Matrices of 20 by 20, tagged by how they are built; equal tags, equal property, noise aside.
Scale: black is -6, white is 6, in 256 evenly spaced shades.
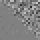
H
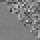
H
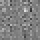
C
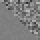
H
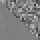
H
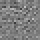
C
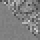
H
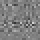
C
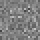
C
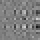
C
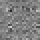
C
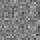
C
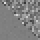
H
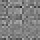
C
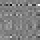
C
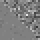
H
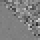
H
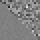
H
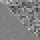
H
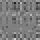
C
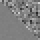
H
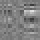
C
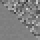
H
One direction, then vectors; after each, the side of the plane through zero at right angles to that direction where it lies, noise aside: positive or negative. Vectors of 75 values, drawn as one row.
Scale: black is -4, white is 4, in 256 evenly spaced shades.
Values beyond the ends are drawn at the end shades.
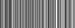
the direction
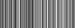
positive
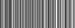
positive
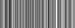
positive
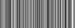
positive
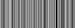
negative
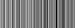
negative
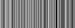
negative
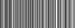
positive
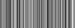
positive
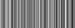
negative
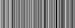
negative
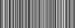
positive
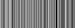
negative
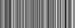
positive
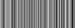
negative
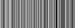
negative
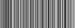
positive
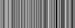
negative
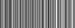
positive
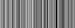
negative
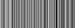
negative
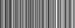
positive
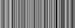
negative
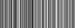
positive
